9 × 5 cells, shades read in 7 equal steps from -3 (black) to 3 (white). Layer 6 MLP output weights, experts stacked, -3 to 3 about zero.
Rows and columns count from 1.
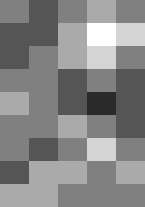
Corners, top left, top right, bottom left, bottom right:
0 0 1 0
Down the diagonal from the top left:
0 -1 1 0 -1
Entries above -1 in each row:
4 3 4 3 2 4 4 4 5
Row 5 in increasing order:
-2 -1 -1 0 1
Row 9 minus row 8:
2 0 -1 0 -1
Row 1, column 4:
1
